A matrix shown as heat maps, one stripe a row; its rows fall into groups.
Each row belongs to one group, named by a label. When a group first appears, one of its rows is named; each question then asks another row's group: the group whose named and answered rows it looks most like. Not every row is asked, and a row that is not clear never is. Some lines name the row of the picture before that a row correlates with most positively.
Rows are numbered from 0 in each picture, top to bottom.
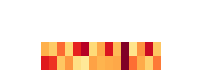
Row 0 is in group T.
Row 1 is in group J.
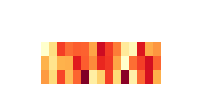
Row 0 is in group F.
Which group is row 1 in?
F
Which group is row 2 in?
T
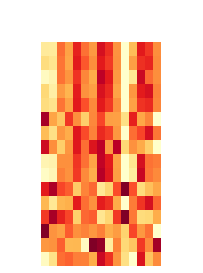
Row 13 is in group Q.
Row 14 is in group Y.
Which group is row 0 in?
F
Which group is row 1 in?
F
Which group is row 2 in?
F
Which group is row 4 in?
F
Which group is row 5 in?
Q
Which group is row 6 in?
F
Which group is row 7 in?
Q
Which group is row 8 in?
F
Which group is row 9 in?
F
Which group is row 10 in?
J
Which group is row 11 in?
F
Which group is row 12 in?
J
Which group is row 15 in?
F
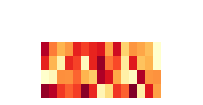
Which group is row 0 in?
Q
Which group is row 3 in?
J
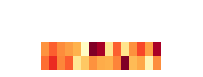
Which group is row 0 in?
Y
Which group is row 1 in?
J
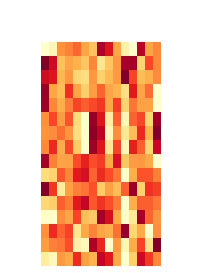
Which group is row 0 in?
F
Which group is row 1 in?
J
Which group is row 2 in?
J
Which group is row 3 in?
Q
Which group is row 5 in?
Y
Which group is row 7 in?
Y
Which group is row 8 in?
Q
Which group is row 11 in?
F
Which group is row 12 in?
F
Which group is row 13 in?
J
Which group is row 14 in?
Y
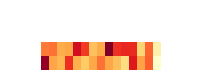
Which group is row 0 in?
T
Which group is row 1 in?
Q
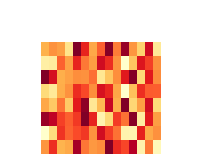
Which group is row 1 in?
F
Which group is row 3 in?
F
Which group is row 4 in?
T
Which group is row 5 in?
J
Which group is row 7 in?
T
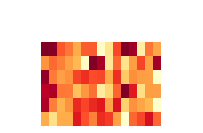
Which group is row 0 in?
J
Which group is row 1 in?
Y
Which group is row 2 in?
Q
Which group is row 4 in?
Q
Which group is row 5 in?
F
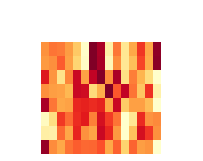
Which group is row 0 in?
Y
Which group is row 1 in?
Y
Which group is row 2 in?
Q
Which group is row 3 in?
T
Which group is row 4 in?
Q
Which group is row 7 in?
Q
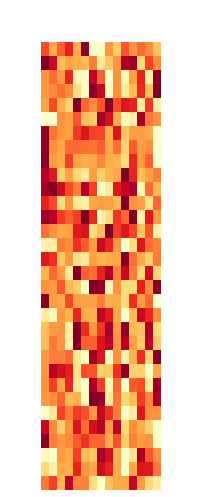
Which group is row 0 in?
T
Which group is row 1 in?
J
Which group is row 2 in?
Y
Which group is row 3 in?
Y
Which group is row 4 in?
T
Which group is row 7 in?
Q
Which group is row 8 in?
Q
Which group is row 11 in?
J
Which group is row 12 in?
J
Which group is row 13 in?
T
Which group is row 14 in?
F
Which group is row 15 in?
J
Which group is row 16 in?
T
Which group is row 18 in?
Q
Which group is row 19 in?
F
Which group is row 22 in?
Y
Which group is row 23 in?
J
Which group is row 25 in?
Y
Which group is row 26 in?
F
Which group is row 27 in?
Q
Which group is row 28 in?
Q
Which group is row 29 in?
F
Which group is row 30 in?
F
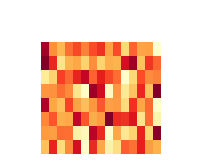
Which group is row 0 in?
Q
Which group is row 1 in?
J
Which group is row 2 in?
F
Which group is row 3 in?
Y
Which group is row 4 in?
Q
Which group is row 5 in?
T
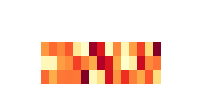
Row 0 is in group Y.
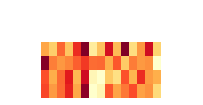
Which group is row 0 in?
T
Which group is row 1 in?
Q
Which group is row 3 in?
T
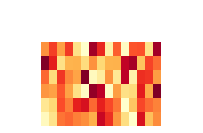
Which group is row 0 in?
Y
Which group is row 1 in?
J
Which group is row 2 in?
T
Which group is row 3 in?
Y
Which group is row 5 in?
F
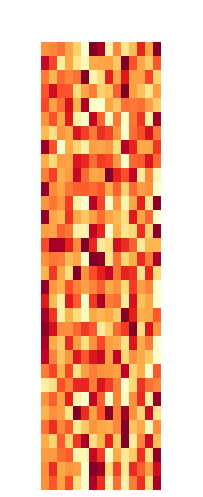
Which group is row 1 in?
J
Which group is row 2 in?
T
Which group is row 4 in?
T
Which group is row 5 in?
Y
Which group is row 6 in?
F
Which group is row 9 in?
T
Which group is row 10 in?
Q
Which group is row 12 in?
Q
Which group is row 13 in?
Y
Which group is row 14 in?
J
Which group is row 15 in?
Y
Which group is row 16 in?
T
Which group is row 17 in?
Q
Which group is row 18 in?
Q
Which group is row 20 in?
J
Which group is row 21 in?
Q
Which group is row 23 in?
J
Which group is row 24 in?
F
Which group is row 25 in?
Y
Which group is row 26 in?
T
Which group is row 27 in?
J
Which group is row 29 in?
Y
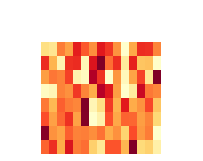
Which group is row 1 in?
Q
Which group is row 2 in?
Y
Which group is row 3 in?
F
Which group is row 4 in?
T
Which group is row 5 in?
T
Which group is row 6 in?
Q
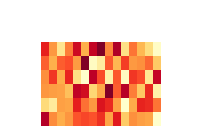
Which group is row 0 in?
Q
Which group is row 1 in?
T
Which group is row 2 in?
Y
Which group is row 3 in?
T
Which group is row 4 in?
F
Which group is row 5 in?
Q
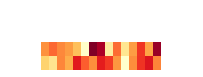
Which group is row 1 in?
F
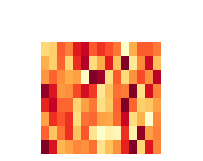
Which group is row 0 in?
F
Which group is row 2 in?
Y
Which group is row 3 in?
J
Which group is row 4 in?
J
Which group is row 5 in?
J
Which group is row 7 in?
J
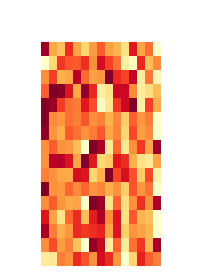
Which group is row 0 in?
Q
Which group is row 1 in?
F
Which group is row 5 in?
Q
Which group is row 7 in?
Y
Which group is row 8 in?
J
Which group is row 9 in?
T
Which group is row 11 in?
Y
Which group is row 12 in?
Q
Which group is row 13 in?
Q
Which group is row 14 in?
Y
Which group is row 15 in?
F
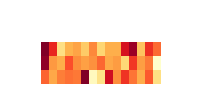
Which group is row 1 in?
Q
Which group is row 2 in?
T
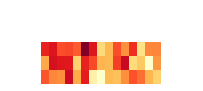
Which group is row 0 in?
J
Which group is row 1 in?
J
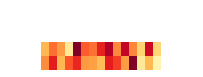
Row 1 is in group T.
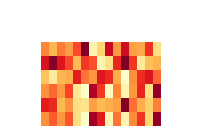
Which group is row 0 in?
T
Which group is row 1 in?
J
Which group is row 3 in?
Y
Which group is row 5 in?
Y
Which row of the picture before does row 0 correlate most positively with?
0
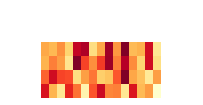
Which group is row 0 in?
T
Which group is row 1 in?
T
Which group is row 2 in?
J
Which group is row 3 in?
Q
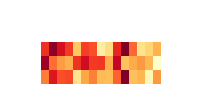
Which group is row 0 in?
J
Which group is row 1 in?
Q
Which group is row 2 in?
J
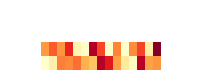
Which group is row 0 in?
Y
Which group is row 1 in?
F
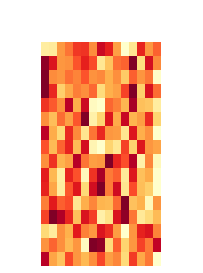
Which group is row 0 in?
F
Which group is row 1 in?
J
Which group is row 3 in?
J
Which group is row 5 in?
T
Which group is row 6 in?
Q
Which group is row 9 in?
Q
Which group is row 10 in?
Q
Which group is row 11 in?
J
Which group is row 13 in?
F
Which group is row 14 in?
Y
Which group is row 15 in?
Q
